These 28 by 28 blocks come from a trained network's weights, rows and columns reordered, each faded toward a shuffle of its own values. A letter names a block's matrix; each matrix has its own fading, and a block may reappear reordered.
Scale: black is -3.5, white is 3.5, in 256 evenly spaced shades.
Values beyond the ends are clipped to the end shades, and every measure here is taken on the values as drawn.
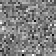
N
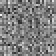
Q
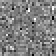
N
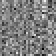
Q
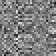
Q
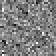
N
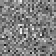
N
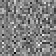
Q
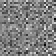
Q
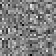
Q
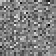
Q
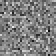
N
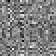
Q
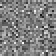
Q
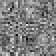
Q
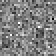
N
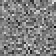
Q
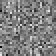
Q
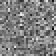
Q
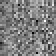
Q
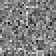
N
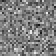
N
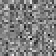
Q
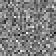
N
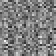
Q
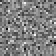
N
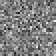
N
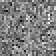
N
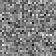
N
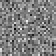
Q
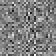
Q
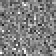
N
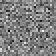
Q
